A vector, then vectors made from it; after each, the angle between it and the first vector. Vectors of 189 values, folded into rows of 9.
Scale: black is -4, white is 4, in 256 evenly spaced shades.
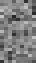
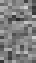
nearly parallel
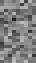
partly aligned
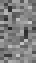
orthogonal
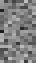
partly opposed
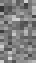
nearly opposite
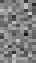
partly aligned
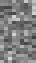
nearly opposite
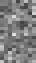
nearly opposite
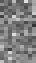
nearly opposite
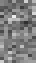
nearly opposite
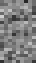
nearly parallel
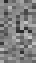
orthogonal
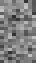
nearly parallel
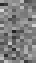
partly aligned
